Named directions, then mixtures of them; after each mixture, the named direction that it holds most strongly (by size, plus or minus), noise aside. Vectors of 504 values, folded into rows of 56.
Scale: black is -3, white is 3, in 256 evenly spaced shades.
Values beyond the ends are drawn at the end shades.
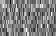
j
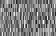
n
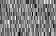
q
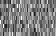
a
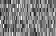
a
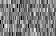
a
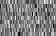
q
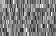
j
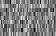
a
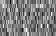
j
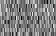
q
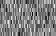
q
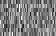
a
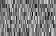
q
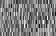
n
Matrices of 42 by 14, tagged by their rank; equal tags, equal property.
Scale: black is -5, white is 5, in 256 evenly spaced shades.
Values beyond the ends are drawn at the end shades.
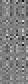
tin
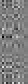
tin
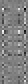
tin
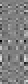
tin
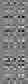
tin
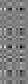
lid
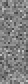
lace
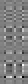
lid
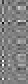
tin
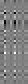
lid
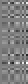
lid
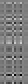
lid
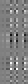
lid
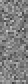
lace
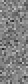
lace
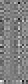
tin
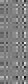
lid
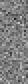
lace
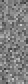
lace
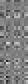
tin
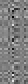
tin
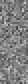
lace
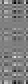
lid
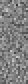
lace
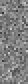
lace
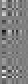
lid
